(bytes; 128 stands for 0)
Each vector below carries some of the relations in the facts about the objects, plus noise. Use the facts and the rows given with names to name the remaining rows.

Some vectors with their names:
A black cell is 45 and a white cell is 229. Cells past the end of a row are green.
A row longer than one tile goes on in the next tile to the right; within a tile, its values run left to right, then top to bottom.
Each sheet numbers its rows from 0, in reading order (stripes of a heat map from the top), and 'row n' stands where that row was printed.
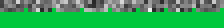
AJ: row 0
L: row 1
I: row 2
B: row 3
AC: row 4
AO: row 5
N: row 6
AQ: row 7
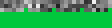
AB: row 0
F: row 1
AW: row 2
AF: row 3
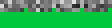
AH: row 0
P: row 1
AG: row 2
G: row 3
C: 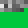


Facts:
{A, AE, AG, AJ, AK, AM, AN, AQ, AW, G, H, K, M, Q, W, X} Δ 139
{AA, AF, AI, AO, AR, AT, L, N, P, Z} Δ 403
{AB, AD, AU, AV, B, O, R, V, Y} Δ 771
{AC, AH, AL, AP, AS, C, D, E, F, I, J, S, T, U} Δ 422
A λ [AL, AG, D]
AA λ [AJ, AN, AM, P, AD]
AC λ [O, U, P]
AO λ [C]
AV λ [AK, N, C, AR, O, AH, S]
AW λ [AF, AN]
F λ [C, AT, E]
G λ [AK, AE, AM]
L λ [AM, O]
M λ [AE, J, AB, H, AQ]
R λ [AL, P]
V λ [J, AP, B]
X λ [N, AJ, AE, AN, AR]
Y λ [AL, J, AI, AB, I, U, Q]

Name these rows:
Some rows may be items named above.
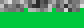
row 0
AL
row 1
B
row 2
AI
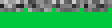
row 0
A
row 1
AD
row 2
Q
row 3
M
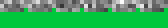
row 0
U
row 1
AL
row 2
AU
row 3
C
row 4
D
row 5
C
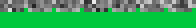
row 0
Z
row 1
O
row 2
AB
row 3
AF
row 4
AV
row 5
I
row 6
AP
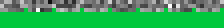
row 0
J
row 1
AT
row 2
V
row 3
Y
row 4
AE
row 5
R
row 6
E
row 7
AU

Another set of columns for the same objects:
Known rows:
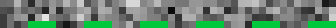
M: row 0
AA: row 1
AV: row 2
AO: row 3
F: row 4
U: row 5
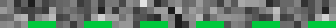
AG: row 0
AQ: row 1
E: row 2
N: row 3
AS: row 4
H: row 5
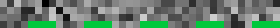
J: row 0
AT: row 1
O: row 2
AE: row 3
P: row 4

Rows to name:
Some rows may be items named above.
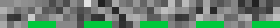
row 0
O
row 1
C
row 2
Z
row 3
AB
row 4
AG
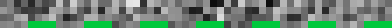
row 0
AG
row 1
B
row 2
Y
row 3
AL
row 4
AP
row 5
AB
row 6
AU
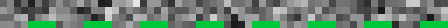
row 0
AG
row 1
D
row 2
R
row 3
AW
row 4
AI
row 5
AD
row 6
Q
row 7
AC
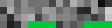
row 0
AF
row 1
I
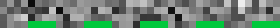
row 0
A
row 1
AO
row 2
F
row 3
AT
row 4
V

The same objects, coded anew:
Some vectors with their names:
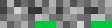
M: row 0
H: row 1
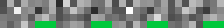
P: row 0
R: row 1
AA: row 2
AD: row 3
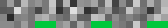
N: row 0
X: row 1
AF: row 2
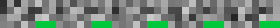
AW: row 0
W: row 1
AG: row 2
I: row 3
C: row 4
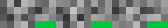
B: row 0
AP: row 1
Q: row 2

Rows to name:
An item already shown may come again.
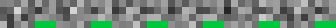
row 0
J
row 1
AI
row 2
Q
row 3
Q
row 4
A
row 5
AL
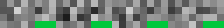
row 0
Z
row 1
F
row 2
J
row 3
Q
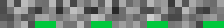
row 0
AU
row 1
AE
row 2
A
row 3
Y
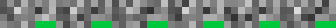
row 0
Z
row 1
U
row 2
AB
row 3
AT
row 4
D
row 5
AC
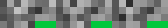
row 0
AB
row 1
B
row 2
V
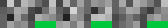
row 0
AV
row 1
AO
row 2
O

